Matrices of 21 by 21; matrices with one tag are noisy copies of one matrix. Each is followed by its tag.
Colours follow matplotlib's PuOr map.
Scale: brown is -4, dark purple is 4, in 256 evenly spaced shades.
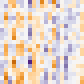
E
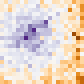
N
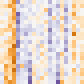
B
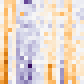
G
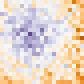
N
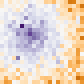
N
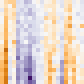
G
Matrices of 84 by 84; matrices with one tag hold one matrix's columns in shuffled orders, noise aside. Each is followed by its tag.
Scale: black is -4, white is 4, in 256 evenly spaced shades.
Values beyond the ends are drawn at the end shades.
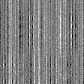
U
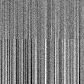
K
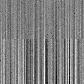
K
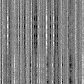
U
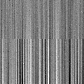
K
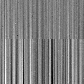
K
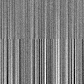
K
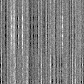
U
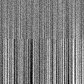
K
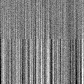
K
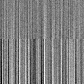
K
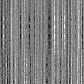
U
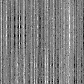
U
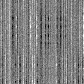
U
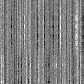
U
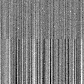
K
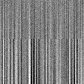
K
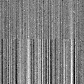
K
